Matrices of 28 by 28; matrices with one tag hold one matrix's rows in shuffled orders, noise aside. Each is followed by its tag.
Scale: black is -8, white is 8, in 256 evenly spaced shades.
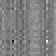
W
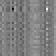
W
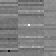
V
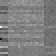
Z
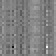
W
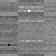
V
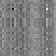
W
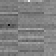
V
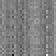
W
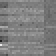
Z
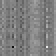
W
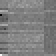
Z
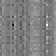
W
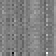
W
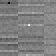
V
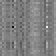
W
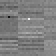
V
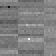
V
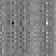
W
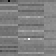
V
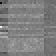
Z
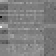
Z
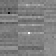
V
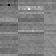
V
